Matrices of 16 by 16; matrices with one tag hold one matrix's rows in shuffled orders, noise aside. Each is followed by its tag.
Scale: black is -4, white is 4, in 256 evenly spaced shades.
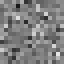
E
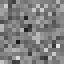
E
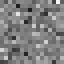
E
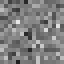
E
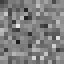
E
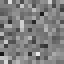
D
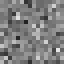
E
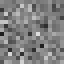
D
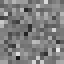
E
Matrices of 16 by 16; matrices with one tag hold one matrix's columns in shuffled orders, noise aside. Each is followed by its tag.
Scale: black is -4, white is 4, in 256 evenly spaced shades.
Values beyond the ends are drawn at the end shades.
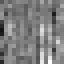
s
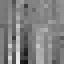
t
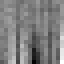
t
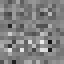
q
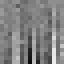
t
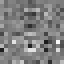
q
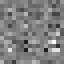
q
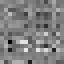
q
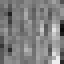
s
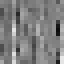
s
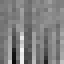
t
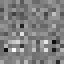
q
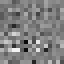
q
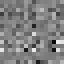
q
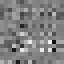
q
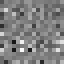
q
